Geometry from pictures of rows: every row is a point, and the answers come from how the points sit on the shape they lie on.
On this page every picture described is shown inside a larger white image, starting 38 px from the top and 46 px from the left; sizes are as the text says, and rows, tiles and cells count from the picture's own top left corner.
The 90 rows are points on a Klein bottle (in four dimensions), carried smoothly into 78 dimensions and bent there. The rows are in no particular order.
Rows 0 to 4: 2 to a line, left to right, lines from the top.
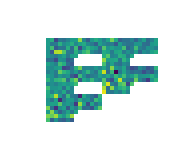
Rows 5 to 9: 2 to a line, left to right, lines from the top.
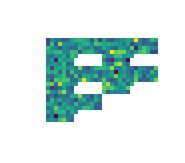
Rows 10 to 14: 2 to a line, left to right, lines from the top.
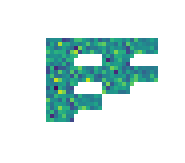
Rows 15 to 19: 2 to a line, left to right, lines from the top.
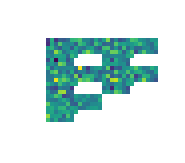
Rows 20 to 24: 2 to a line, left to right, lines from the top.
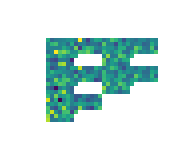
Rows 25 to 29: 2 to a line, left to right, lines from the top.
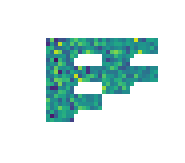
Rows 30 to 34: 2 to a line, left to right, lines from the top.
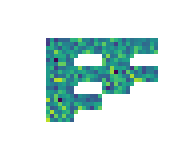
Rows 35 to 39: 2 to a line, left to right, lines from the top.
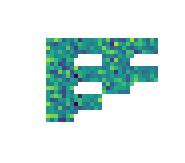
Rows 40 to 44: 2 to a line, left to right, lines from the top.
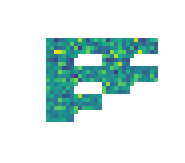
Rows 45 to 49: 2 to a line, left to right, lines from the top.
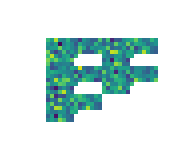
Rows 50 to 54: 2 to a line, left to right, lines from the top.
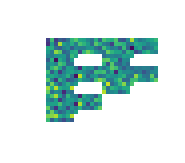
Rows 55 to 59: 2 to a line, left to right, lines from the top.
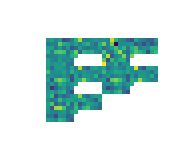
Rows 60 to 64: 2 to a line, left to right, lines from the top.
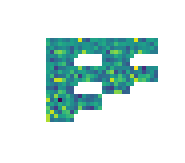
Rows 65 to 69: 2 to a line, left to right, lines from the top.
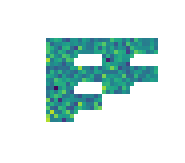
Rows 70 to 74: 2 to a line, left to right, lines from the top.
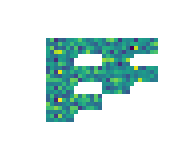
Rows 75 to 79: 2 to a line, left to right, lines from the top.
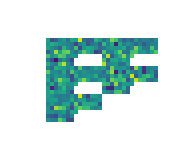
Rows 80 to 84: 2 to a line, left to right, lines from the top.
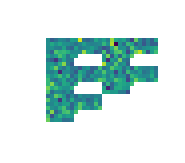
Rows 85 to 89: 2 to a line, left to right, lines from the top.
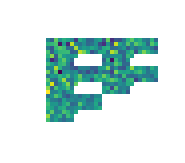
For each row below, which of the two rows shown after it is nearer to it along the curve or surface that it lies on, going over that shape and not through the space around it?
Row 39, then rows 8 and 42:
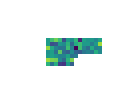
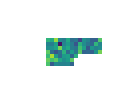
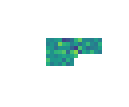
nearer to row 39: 8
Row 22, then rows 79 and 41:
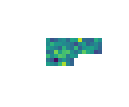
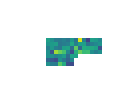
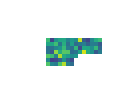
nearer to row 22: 41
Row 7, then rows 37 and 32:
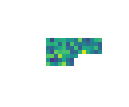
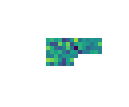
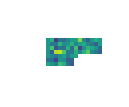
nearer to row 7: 32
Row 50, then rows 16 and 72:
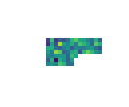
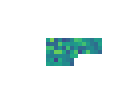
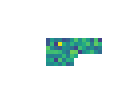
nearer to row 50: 72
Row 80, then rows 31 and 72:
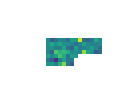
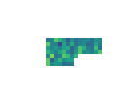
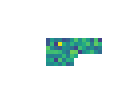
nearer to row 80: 72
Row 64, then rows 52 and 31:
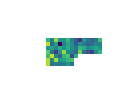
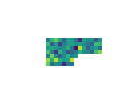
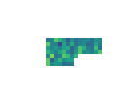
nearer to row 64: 52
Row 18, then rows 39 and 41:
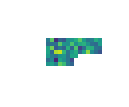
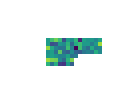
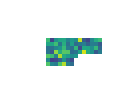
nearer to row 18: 41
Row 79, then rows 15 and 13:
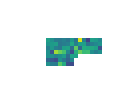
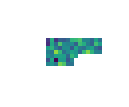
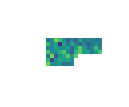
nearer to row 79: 13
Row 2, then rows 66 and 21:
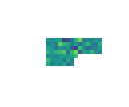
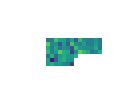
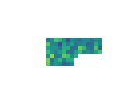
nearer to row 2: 21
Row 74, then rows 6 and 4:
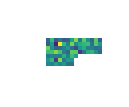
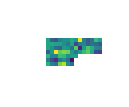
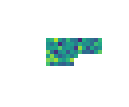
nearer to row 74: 6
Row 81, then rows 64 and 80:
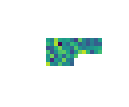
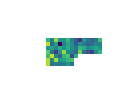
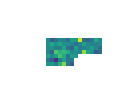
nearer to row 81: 64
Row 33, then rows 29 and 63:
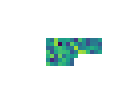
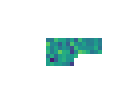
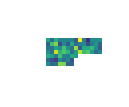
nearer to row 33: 63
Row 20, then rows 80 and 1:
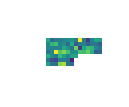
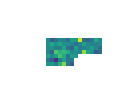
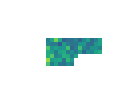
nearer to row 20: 80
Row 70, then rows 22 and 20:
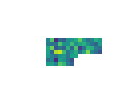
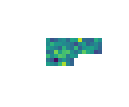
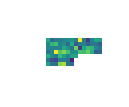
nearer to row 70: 20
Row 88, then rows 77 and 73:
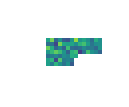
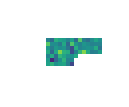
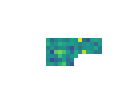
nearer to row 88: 73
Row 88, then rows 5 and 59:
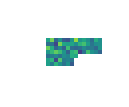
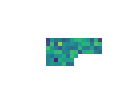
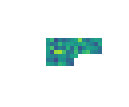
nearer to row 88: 59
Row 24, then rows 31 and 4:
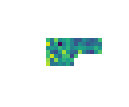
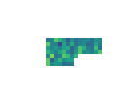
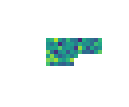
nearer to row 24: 4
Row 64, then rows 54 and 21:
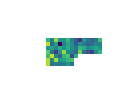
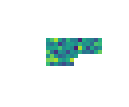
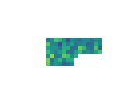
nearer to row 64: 54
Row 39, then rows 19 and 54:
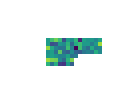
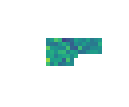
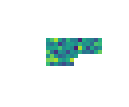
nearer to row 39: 54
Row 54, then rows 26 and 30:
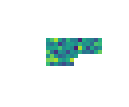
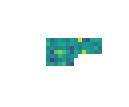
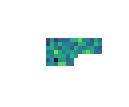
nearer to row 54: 26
